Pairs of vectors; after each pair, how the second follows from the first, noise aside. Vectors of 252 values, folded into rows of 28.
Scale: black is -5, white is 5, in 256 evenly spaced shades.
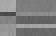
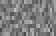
shuffled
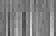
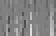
partly zeroed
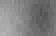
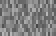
shuffled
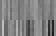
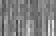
negated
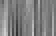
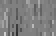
partly zeroed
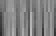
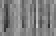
wrapped around
